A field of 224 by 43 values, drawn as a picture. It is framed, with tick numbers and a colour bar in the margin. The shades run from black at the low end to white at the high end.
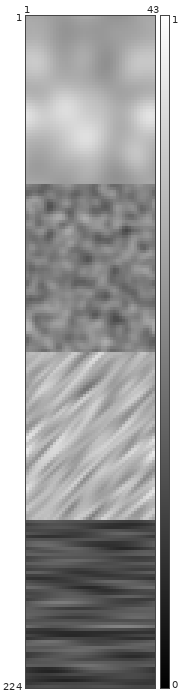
The table splits into 4 rows of 1 panel. Panel 1,1: high, smooth. Panel 2,1: middling, blotchy. Panel 3,1: high, slanting up to the right. Panel 4,1: low, streaked across.
